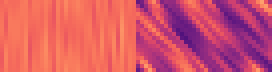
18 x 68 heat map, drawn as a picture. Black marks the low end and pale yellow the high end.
It is made of 1 by 2 panels. Panel 1,1: high, streaked downward, faint in contrast. Panel 1,2: middling, slanting down to the right, strong in contrast.
